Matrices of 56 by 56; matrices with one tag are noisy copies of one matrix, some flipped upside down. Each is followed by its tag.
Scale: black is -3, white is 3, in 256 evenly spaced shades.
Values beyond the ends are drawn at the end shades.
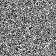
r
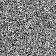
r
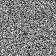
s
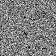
s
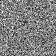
s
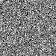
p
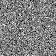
p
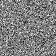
s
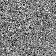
r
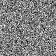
p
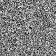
r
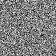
p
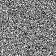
s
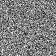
s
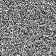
s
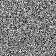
s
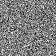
s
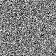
p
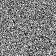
s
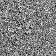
r
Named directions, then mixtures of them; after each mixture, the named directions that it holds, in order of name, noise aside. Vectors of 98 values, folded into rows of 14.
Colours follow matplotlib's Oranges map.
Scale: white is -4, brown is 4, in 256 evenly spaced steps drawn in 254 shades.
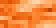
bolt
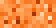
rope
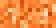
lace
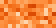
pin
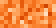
lace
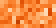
lace, rope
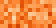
lace, pin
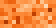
bolt, rope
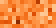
lace, rope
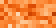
pin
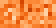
lace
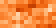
bolt, pin, rope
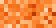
pin, rope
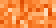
lace
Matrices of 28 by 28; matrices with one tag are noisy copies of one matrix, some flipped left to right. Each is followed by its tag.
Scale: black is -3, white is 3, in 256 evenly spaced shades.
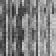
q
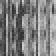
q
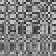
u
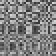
u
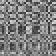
u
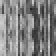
q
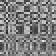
u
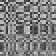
u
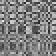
u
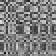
u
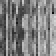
q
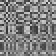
u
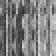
q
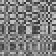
u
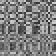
u
